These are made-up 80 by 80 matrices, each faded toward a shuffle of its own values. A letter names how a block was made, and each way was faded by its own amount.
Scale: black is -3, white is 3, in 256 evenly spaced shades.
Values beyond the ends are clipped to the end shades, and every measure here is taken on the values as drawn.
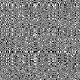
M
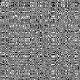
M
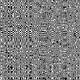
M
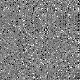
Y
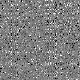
Y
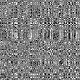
M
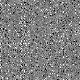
Y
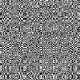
M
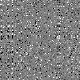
Y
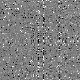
Y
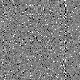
Y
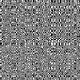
M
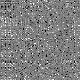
Y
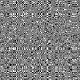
M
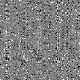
Y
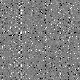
Y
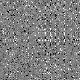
Y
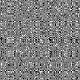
M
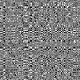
M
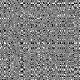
M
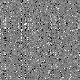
Y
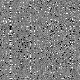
Y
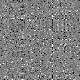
Y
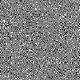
Y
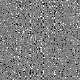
Y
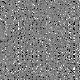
Y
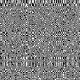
M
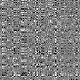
M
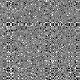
M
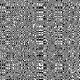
M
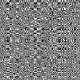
M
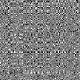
M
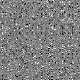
Y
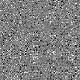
Y
